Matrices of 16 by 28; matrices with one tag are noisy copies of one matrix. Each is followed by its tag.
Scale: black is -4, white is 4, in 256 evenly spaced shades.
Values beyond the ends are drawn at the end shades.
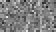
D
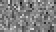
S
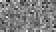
D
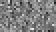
S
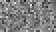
D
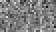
D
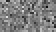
D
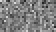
D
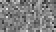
D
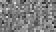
D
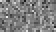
D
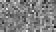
D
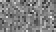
D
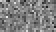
D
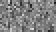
S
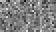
D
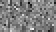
S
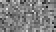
D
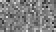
D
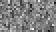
S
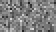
S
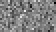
S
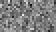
S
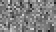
S
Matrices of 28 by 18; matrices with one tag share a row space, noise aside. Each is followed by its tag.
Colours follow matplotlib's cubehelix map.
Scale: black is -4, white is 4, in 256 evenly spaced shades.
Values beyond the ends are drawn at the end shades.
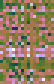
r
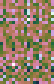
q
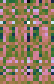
q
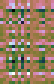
r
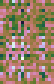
r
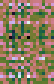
r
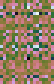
q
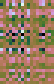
r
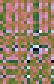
q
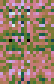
r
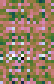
r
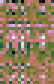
r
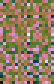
q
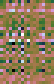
r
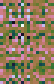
r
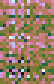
r
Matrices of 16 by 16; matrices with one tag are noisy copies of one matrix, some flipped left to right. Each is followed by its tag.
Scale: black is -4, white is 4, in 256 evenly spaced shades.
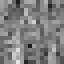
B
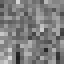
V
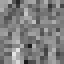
B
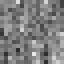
V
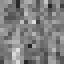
B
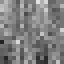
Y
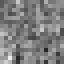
V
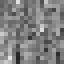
V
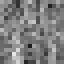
B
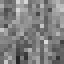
Y
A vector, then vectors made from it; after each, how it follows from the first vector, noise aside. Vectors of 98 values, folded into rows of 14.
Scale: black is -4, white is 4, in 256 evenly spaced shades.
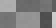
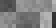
negated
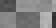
negated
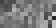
sign-scrambled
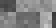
negated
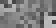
sign-scrambled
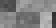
negated
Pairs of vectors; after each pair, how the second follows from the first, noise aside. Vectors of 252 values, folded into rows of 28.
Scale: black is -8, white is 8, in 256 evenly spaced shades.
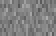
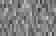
scaled up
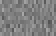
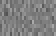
reversed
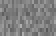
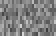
scaled up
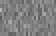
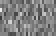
scaled up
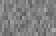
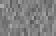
reversed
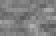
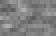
reversed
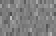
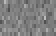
reversed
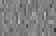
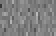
reversed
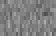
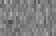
reversed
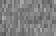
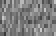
scaled up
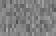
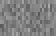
reversed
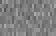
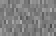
reversed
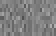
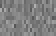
reversed
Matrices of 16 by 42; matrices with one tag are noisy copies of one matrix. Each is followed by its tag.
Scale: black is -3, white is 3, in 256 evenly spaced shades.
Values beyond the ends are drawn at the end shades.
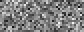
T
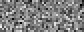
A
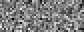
A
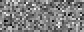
T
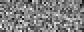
A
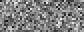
T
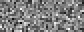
A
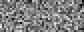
A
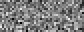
A
